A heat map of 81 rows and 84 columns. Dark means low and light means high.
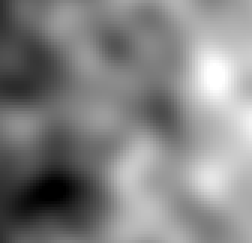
The ninth with the lowest average is the bottom left. Values rise toward the right. No row or column stands out. The texture varies smoothly and slowly. No lone cell stands out from its neighbours. There are no regular stripes. Overall the values sit about 50% of the way up the scale.
